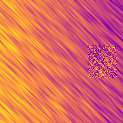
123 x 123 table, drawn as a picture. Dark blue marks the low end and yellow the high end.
Grain: diagonal, down to the right. Odd patch: rougher, in the middle right. Roughest part: middle right. Average level on the scale: 60%. Odd rows or columns: none. Slope: up to the left.
